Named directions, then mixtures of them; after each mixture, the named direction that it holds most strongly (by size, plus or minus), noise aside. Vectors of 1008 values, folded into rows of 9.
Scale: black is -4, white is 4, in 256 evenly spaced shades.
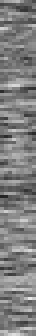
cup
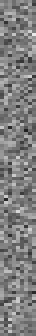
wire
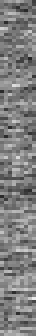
cup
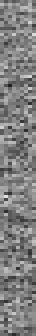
wire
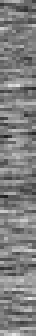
cup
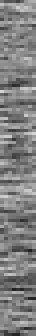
cup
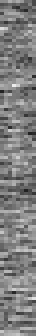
cup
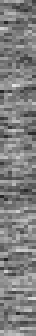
cup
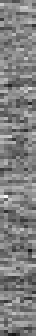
cup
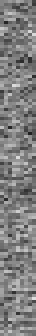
wire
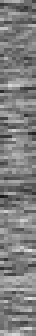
cup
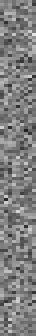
wire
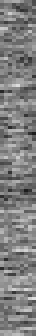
cup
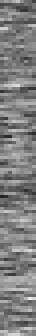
cup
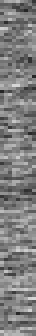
cup
